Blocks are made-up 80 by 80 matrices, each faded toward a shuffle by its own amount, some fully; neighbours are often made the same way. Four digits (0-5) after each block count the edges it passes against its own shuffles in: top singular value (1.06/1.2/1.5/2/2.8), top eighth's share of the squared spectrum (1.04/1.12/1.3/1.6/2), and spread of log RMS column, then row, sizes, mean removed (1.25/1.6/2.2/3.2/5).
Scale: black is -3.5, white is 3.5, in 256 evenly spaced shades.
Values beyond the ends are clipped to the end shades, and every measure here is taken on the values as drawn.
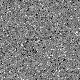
1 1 0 0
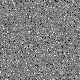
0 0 0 0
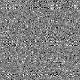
4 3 1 3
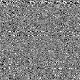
4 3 1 3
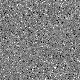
2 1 0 0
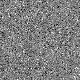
2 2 0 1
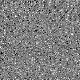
3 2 1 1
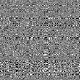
4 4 2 4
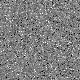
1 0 0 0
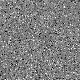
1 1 0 0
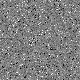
0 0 0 0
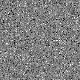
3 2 0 1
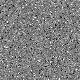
0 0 0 0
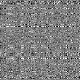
4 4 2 4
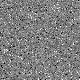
1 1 0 1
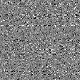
3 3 1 2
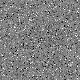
2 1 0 0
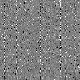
4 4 3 1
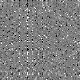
4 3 2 1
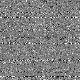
2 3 0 3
